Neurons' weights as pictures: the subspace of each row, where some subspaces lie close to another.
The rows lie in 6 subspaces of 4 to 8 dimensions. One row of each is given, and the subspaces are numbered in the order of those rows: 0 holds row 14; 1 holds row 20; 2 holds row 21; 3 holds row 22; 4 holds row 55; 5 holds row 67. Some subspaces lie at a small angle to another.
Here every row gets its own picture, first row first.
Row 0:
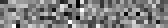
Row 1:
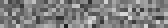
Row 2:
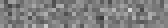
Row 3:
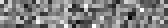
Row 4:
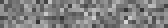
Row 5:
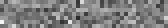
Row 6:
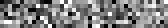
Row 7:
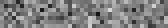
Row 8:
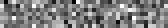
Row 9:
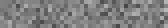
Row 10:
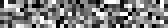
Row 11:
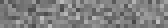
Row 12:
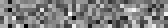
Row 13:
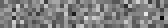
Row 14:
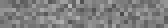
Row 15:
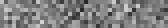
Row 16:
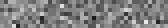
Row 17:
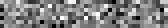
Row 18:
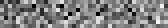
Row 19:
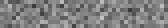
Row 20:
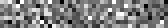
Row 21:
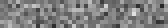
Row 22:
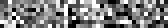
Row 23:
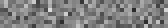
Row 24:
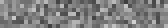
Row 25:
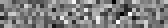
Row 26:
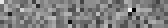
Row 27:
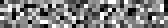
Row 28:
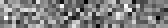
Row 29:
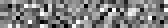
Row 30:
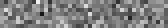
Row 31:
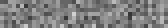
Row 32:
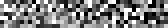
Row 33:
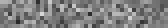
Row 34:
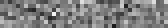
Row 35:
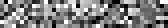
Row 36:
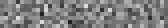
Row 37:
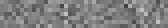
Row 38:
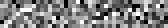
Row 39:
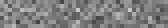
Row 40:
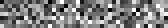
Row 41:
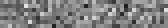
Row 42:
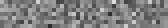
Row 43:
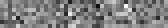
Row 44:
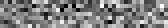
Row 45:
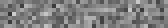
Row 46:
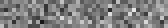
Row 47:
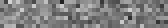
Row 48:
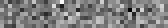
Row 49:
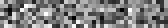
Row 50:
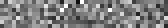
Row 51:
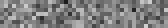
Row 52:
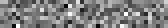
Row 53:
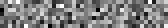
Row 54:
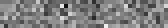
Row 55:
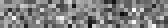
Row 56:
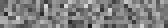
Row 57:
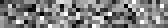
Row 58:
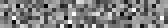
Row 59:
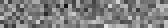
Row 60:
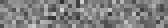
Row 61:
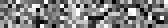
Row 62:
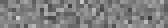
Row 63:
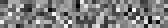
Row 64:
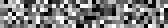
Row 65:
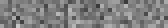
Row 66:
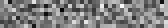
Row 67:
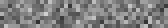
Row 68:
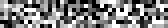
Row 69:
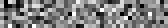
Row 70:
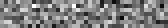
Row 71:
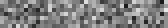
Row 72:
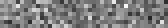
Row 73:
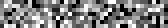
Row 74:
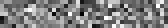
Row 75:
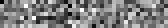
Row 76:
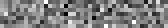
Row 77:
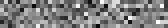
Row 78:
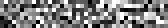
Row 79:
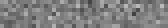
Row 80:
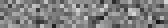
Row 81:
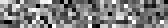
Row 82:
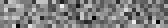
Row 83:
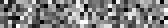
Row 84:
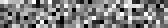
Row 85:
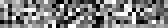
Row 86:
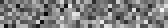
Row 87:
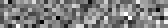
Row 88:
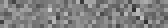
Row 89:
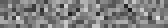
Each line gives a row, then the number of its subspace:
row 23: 0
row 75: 2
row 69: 4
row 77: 2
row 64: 3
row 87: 4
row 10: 4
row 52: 2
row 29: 3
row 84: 0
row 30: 1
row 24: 0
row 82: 2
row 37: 2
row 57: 0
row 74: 0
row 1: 4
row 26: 2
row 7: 4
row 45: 4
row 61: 5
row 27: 4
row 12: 4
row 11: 0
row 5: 0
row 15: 5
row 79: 2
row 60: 2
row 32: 0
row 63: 2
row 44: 1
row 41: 3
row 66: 0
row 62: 0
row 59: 5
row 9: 2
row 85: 3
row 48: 3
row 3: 2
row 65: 3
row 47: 3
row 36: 1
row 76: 1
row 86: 5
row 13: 4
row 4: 2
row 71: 2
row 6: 1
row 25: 4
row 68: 3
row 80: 5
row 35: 5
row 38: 0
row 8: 4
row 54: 5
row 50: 0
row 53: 4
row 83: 5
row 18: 2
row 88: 0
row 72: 1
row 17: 4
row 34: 0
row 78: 0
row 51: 0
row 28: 5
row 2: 4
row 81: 1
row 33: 1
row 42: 0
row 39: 5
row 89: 2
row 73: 4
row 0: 2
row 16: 2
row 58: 4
